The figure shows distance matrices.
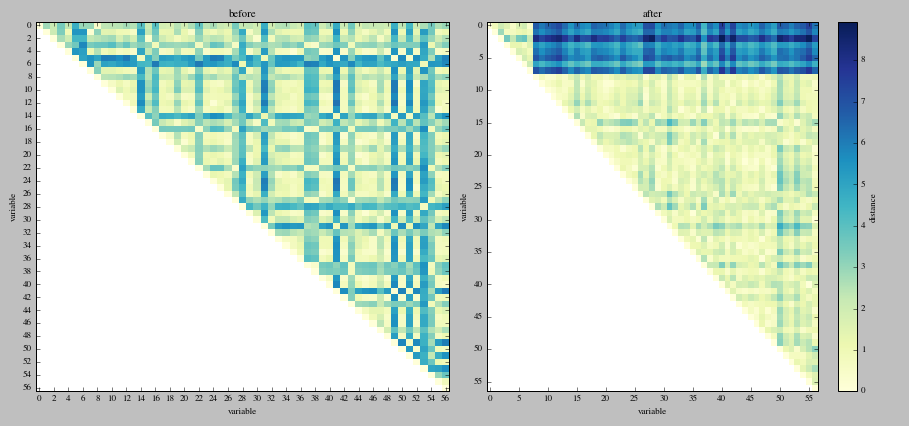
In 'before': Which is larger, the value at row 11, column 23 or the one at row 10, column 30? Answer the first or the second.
the second
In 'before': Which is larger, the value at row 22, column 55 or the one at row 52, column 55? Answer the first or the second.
the first
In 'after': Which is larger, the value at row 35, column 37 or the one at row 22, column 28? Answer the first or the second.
the second
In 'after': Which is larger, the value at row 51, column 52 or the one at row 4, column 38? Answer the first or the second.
the second
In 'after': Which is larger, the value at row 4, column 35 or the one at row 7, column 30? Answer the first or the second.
the second
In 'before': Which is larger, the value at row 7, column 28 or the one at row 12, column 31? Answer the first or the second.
the second
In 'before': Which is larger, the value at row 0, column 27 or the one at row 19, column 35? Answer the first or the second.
the first
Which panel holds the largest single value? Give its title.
after
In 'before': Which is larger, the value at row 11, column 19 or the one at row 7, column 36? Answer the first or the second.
the first
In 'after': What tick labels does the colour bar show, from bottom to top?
0, 1, 2, 3, 4, 5, 6, 7, 8
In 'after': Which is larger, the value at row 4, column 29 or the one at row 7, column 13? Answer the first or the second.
the second
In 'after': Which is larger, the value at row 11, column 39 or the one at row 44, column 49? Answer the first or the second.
the first
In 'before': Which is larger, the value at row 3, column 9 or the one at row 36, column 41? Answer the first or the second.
the second
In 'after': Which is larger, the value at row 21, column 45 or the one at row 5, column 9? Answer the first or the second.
the second
